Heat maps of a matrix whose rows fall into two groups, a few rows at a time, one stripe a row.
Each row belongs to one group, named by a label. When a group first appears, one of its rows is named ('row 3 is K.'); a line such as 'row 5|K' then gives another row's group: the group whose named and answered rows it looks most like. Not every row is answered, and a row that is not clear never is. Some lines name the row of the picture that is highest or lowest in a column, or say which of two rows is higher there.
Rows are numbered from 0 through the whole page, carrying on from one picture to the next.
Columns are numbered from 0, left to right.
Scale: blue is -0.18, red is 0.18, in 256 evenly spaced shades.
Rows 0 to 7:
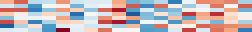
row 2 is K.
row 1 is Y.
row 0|K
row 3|K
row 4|Y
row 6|Y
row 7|K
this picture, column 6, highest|7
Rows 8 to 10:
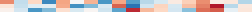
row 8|K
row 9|K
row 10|Y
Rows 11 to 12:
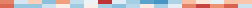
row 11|K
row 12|K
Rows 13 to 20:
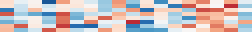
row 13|K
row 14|K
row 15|Y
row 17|Y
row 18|Y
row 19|K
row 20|K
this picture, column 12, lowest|14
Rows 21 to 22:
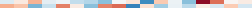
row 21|Y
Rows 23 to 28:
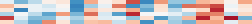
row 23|Y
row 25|Y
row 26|Y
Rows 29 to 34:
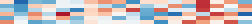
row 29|K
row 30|Y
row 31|Y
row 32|K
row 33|Y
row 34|K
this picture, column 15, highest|32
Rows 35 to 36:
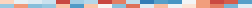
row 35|K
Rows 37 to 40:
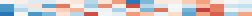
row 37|K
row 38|Y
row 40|Y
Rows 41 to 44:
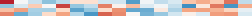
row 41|K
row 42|Y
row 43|K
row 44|K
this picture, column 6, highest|41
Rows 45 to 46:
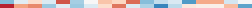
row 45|Y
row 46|K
